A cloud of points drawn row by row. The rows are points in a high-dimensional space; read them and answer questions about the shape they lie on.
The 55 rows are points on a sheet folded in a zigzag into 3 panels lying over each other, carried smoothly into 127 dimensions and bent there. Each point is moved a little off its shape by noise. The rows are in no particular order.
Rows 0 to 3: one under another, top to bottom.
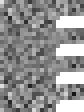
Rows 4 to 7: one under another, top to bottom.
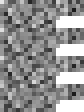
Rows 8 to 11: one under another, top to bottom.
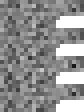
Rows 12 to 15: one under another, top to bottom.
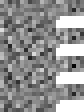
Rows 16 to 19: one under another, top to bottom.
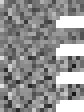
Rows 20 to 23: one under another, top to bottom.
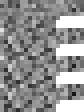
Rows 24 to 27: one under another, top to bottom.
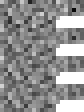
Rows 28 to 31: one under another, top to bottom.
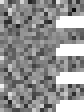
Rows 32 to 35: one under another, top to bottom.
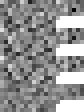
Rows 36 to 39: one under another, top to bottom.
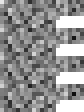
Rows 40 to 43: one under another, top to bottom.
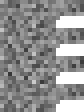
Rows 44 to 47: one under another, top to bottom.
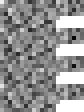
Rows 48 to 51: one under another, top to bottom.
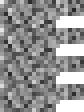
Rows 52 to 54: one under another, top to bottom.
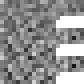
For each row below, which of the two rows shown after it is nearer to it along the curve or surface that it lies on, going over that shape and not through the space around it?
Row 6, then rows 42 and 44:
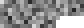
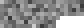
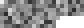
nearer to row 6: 42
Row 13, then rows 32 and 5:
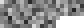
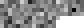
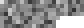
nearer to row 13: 32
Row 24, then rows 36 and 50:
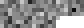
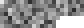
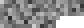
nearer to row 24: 50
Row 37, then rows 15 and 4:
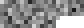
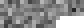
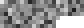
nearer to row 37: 4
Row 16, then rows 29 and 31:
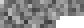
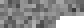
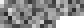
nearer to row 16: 31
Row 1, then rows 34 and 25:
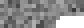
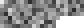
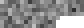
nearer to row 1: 25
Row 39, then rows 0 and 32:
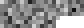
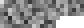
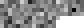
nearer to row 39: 32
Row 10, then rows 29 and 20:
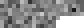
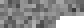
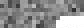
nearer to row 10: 20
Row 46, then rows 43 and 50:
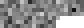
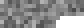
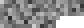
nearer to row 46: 50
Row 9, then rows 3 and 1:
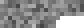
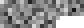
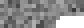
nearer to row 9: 1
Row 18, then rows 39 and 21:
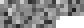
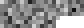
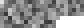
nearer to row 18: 21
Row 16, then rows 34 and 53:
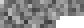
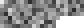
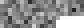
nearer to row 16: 34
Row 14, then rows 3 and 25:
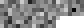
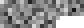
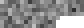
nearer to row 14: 3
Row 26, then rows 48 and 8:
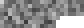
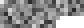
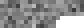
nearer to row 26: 48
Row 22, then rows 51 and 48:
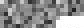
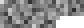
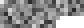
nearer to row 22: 48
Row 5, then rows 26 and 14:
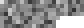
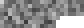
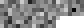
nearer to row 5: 26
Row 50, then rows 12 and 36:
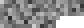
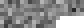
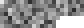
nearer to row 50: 36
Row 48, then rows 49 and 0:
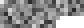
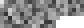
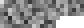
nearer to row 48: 0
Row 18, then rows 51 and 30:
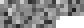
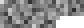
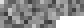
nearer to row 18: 30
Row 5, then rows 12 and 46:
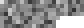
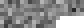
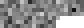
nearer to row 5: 12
